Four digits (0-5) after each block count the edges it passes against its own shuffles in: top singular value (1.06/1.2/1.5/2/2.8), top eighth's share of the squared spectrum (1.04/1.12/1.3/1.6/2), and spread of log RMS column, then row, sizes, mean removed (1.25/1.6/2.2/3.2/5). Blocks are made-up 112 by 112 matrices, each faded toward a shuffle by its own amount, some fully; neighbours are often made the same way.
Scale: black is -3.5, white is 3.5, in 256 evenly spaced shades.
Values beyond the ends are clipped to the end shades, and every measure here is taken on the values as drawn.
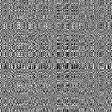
5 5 4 4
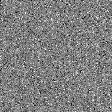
3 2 1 1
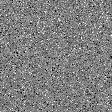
1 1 0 0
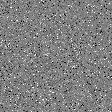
0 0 0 0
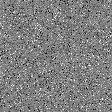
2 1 0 0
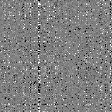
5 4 3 2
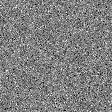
0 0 0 0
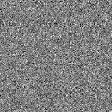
4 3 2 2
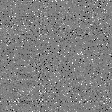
3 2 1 1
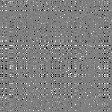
5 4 3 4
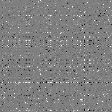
5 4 2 2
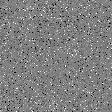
2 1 0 0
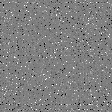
3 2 0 1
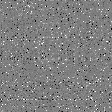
3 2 0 1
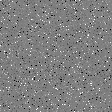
0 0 0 0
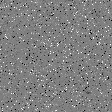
0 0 0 0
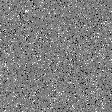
0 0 0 0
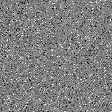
3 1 0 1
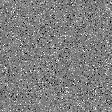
3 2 0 0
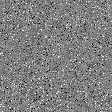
2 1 0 0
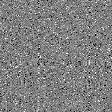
4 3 2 1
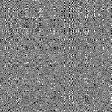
5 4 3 3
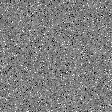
2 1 0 0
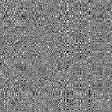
5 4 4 3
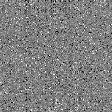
4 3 1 1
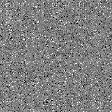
4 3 2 1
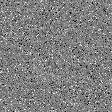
1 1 0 0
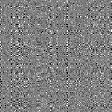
5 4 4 3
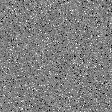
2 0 0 0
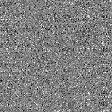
4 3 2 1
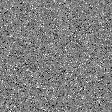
0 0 0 0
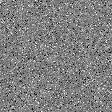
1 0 0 0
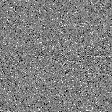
3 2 1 0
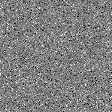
1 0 0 0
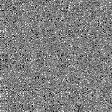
4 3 2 2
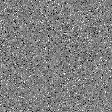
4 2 1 1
